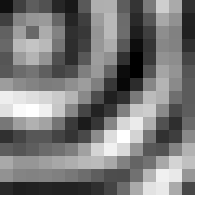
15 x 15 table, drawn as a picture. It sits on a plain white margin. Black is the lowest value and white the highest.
Mirror symmetry: none. Ninth with the highest average: middle left. Rings: centred on the top left.
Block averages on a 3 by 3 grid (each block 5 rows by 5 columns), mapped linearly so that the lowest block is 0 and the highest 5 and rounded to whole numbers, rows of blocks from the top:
2 1 0
5 0 2
1 3 4
